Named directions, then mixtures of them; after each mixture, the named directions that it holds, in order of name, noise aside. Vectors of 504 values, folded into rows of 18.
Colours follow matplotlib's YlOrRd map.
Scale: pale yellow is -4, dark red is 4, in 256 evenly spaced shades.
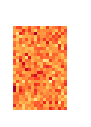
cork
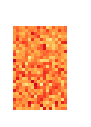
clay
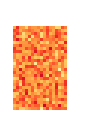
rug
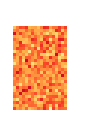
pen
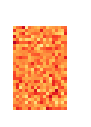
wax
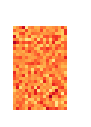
wax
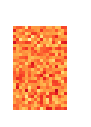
clay, rug, wax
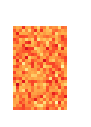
cork, wax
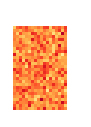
clay, cork, pen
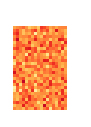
cork, pen, rug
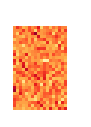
clay, cork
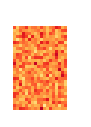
rug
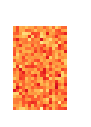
clay, rug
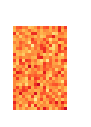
clay, cork, pen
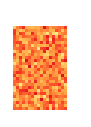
pen, wax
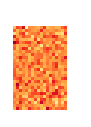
wax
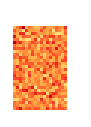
pen, wax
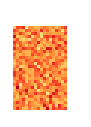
pen, rug, wax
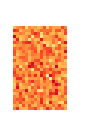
clay, rug, wax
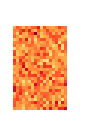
clay, cork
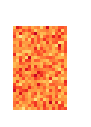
cork, pen, rug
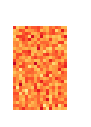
pen, rug, wax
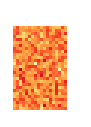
rug
